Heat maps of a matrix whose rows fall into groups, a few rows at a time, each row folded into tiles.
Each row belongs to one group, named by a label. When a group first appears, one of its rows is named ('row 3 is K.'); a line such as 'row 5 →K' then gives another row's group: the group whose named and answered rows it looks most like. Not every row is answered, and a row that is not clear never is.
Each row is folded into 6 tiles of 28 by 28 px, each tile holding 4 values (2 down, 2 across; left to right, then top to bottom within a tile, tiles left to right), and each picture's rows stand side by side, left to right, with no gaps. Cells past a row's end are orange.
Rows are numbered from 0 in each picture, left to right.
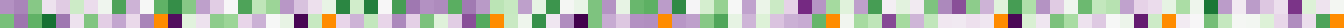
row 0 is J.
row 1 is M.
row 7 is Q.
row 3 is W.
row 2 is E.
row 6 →M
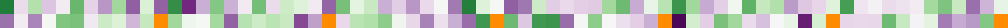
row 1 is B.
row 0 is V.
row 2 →Q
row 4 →M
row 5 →M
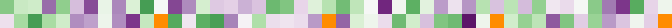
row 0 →Q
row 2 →V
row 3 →W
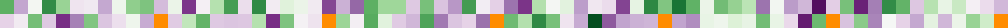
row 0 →W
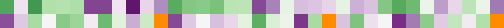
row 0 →V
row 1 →E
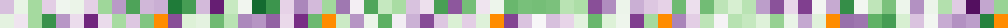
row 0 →Q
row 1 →M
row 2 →Q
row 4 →V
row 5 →M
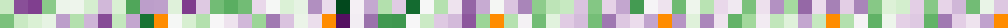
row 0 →B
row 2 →M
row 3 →W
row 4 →V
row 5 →W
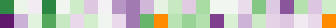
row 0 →M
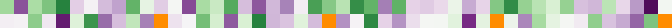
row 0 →W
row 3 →E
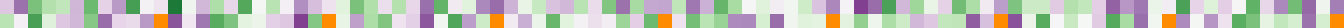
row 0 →W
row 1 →M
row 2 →Q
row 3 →Q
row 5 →B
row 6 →V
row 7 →V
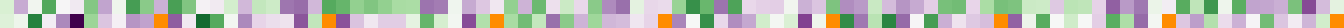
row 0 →W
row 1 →M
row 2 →E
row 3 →W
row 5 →J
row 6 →V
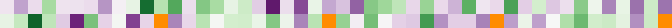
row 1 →V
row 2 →W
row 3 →V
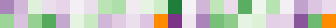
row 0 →J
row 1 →M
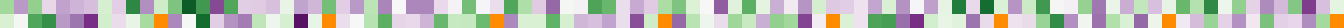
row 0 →Q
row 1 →E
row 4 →V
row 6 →Q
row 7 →E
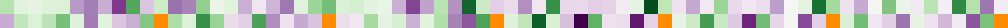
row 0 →Q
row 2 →Q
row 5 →B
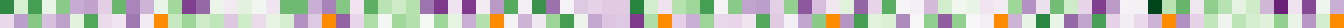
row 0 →E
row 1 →B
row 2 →V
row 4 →E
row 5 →B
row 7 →V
